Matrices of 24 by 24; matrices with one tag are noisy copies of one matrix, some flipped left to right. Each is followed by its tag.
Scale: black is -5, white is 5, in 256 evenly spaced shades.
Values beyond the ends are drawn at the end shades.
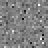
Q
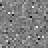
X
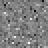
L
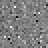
X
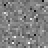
L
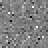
X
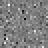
Q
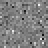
Q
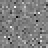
X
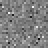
X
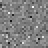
X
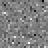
L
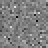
X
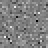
X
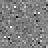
X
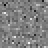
L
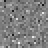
L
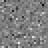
L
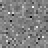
X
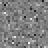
L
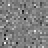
Q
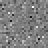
X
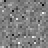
L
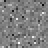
L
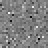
X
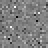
X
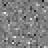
L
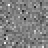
Q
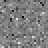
L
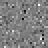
Q
